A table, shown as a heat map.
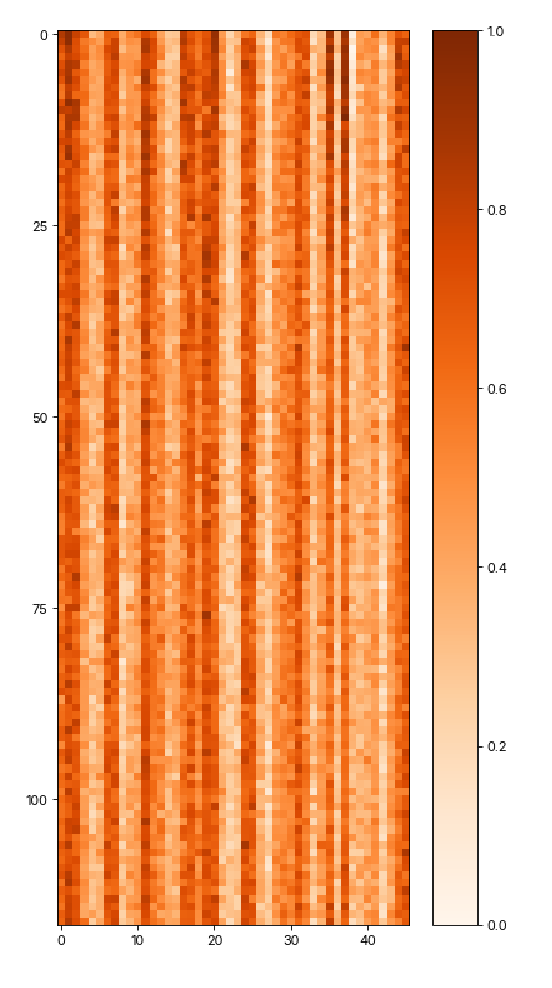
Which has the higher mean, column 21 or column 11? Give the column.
11
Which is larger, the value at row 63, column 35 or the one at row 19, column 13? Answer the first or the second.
the first
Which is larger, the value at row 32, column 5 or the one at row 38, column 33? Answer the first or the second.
the first
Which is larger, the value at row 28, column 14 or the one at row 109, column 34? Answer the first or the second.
the second
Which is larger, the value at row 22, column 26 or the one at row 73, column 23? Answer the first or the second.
the first
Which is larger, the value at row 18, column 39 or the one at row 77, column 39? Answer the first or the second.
the second
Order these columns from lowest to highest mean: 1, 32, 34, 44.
34, 32, 44, 1
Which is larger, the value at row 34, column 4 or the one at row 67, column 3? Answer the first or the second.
the second
